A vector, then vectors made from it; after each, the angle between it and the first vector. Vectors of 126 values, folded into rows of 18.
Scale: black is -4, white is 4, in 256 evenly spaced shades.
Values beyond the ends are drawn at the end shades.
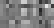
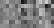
nearly opposite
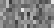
partly aligned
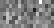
partly opposed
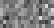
partly aligned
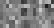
nearly opposite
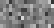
partly opposed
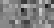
nearly opposite
